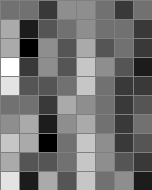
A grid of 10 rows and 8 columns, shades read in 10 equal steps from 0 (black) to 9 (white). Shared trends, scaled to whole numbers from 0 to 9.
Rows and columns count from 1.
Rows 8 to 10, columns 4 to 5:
4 7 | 4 7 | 3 7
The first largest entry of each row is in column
4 1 1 1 1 4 2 1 5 1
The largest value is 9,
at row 4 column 1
